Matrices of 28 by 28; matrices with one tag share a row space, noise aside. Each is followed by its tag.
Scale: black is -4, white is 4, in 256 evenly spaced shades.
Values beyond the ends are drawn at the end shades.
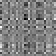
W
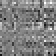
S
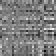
S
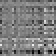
S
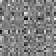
W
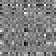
W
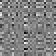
W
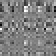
W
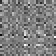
W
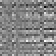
S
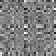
W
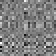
W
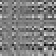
S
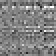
S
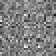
W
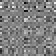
W
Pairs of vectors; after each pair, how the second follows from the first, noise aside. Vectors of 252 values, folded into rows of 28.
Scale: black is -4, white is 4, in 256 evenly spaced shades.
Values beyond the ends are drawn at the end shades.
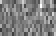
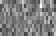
copied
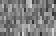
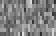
copied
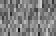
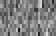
copied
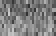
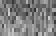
copied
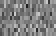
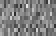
negated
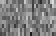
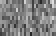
copied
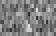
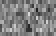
negated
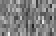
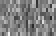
copied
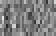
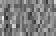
copied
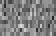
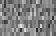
copied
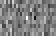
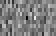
negated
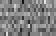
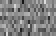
copied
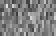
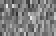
copied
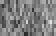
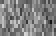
negated
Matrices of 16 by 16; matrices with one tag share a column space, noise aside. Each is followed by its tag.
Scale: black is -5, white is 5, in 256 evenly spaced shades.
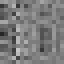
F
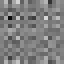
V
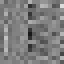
F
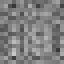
F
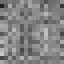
F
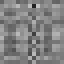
F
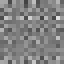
V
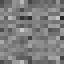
V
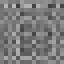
F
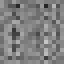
F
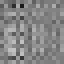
F
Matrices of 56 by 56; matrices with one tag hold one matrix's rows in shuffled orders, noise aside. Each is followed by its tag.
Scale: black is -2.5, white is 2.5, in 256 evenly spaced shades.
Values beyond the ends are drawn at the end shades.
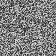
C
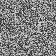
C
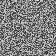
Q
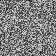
C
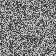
Q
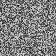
C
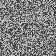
Q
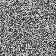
Q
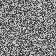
C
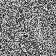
C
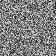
Q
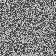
Q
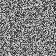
Q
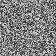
Q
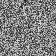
C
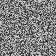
C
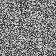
C
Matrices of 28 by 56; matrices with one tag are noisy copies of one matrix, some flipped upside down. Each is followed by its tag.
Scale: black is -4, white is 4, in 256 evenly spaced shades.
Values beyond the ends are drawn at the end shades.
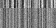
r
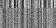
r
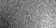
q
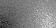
q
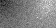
q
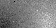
q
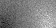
q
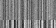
r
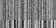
r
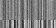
r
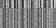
r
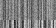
r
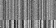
r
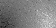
q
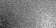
q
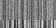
r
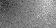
q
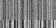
r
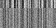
r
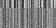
r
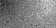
q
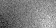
q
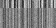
r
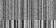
r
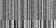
r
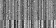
r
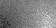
q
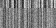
r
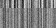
r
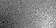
q
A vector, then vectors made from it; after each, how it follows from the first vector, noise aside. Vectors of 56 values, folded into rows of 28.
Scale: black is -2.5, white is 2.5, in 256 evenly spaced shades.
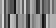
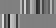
partly zeroed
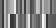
negated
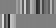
partly zeroed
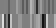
partly zeroed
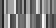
negated
